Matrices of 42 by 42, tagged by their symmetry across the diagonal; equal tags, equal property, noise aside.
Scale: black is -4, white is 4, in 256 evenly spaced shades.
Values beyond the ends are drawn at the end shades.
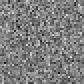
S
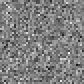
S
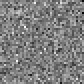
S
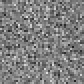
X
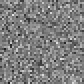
S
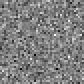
X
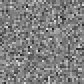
X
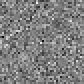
X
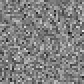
S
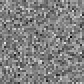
S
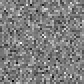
S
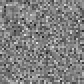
X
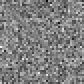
X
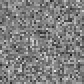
X
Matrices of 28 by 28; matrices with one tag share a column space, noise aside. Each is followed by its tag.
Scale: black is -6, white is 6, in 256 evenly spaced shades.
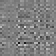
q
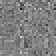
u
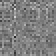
u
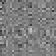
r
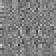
r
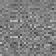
q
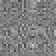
r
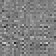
q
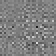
q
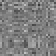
u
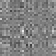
r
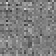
u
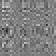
r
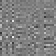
q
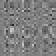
r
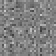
r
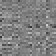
q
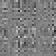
r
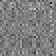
u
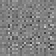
q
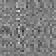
r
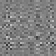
q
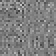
u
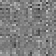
u
